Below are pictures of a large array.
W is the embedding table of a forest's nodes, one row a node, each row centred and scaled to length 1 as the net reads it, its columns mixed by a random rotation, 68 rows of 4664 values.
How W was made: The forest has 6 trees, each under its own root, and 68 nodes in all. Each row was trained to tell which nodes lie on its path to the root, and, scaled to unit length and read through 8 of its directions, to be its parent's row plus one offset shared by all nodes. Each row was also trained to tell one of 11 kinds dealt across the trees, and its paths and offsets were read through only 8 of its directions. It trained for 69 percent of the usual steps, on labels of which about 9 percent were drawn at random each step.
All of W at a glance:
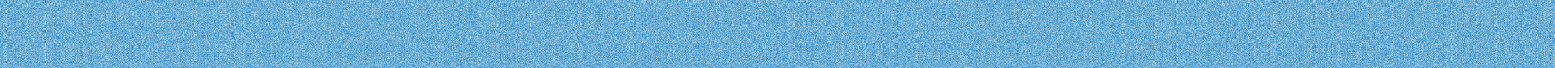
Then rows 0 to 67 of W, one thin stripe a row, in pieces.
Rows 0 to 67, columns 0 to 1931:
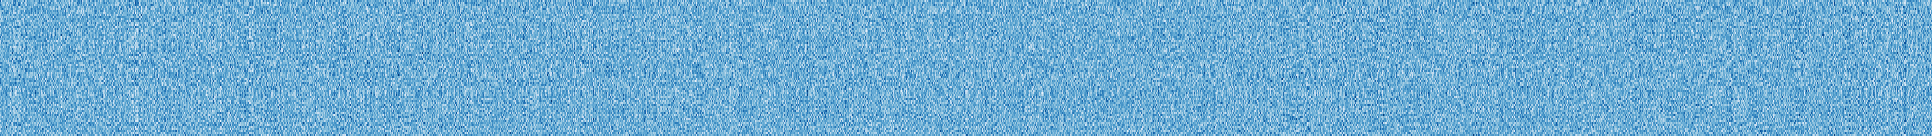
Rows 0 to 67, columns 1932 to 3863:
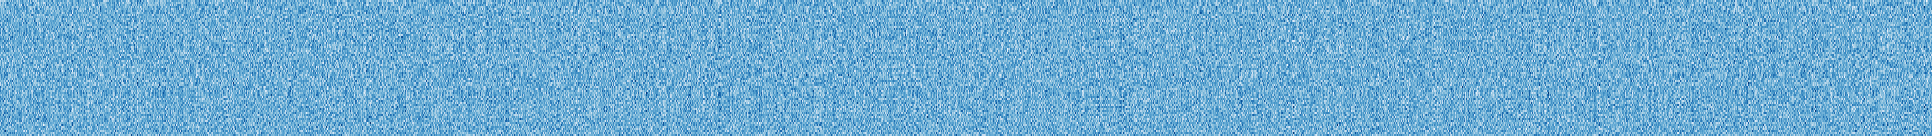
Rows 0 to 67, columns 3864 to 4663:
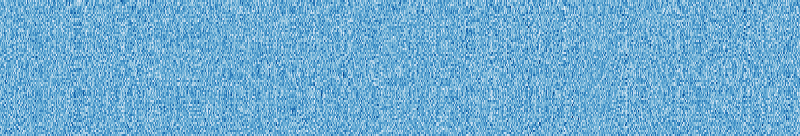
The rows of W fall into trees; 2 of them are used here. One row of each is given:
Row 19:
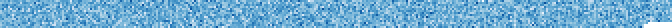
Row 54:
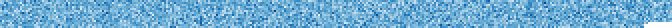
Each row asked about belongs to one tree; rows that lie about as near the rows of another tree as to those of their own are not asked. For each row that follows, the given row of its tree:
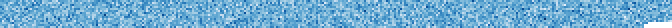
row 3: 54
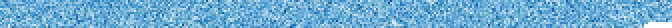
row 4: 54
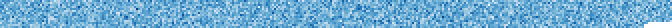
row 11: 54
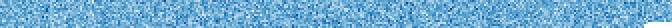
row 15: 54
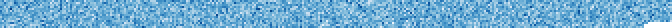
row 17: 54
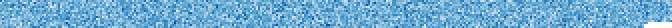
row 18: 19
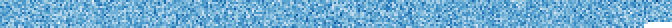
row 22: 54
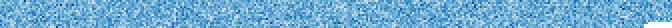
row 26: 54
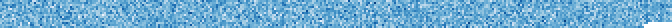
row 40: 19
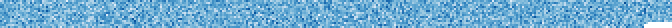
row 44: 54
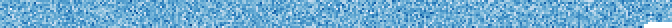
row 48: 19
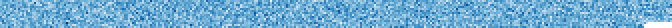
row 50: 19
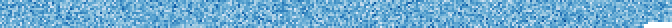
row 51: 19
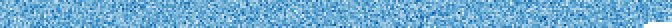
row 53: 19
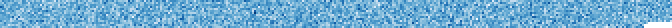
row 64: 54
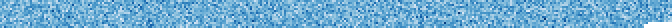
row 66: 19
